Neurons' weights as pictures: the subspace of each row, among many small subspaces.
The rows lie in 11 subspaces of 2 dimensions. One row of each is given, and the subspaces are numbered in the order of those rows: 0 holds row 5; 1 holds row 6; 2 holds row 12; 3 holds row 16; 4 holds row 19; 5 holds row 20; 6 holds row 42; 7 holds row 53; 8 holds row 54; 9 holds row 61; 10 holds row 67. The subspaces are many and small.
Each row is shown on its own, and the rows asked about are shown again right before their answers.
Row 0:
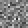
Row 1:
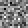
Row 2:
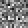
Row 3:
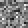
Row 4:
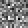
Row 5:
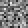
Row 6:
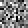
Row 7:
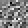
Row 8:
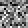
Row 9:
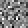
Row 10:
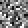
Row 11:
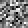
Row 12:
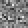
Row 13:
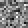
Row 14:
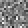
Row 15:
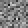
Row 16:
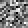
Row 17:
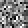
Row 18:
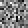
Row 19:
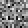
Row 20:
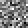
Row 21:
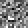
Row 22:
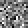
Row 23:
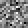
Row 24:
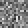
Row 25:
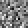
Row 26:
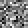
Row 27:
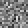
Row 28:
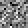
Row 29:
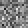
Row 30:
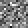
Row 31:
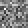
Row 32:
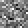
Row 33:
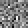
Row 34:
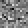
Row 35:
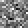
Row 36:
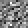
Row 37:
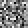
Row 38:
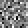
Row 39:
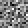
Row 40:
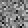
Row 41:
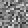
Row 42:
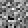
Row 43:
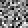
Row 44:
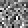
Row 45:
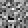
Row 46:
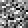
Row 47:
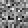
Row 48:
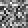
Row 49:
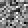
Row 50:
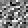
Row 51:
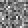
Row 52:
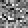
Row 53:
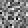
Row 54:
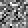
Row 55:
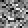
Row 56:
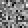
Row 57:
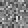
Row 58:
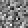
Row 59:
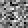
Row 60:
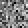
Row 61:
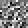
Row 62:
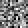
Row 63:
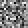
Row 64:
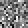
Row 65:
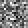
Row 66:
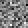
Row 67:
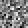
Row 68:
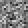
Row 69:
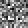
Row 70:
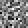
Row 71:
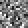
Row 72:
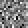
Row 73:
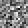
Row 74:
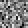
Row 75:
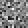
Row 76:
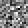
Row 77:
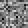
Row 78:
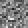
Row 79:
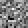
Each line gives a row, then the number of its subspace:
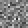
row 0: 8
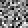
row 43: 5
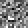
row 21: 6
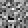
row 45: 6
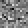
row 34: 2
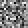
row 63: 5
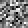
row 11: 3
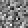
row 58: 10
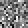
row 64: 8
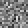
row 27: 1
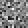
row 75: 6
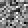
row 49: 3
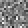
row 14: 6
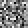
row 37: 5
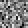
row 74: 10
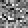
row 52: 2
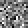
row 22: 9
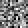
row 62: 0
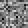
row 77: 10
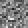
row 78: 6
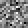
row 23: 3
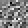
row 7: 9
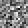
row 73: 10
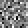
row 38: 7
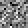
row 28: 8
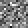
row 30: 8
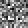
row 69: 4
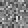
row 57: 1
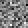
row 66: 5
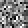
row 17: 7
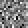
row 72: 7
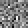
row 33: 8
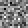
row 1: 0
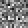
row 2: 4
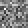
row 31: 0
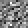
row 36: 9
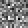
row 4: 4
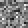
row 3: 3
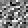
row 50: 9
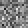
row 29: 0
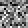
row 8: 0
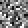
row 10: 3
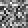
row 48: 0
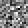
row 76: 10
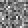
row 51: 10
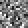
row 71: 3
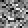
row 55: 2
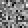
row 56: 2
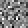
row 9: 7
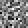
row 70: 7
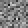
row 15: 8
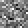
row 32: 2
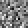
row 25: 10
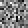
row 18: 1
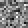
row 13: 3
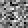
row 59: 5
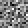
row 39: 1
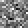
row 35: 2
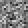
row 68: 7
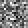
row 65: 5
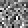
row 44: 9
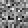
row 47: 4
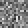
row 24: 1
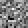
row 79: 6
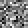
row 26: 9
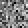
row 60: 2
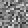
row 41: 1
